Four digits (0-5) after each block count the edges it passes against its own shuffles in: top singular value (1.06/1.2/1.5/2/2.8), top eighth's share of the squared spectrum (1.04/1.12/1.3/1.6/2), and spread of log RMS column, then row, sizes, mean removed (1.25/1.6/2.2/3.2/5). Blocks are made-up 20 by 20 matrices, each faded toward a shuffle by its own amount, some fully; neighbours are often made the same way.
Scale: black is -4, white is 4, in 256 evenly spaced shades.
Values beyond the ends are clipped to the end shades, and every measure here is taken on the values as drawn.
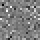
2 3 1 0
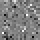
2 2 1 0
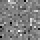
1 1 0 0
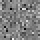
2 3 0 0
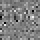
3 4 0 1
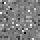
0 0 0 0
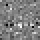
2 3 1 1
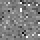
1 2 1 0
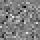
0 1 0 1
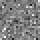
0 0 0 0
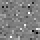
0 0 0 0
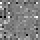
2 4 2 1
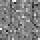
1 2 0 0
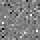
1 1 0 0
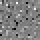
1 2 0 0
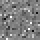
0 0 1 0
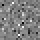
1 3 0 0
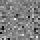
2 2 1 1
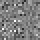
2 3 1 0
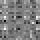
3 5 2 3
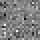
2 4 1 1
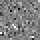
0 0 0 0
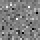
0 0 0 0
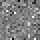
0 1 0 0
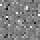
1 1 0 0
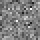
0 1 0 0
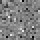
0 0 0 0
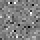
0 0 0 0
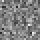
2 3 0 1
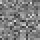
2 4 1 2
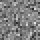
1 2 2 0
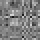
3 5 3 2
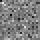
1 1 0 0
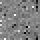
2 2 1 0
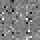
2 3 1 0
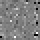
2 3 1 0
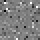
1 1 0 0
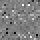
0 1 0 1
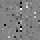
2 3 1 0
